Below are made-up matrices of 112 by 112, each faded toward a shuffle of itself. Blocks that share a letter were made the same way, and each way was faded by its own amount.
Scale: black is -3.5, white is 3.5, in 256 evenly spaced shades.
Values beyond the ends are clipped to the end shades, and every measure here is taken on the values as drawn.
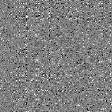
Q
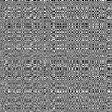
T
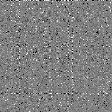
Q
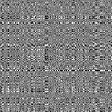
T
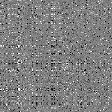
Q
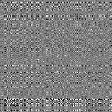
T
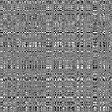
T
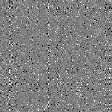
Q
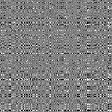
T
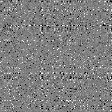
Q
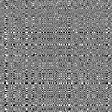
T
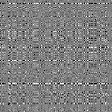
T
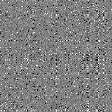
Q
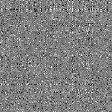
Q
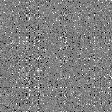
Q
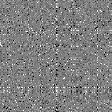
Q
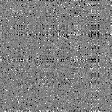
Q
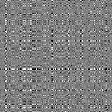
T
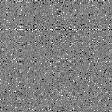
Q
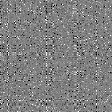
Q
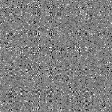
Q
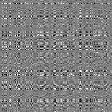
T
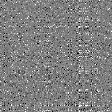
Q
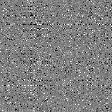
Q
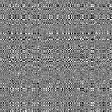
T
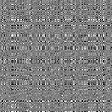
T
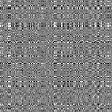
T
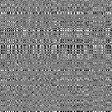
T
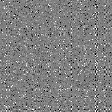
Q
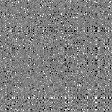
Q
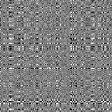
T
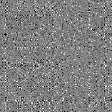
Q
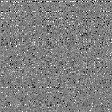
Q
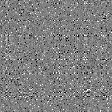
Q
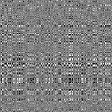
T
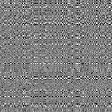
T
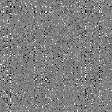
Q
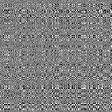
T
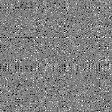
Q
